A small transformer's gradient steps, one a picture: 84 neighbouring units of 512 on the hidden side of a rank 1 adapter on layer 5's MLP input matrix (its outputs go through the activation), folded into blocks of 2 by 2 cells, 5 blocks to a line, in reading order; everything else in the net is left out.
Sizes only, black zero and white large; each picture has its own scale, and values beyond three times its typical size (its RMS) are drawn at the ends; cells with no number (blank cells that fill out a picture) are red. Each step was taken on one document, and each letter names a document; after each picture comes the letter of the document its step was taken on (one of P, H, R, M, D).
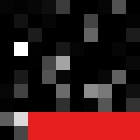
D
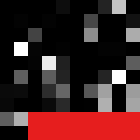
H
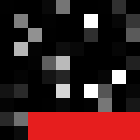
D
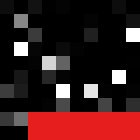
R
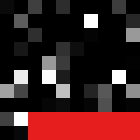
R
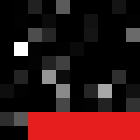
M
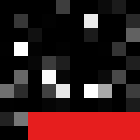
H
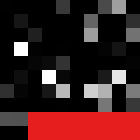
H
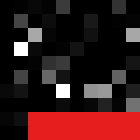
M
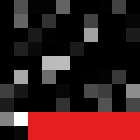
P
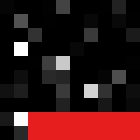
D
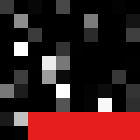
R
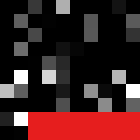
R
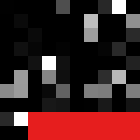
H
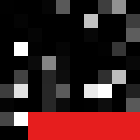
H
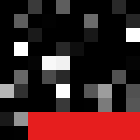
R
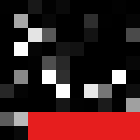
M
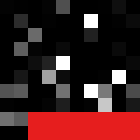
D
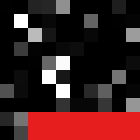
M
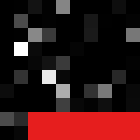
M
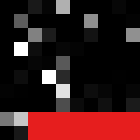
M
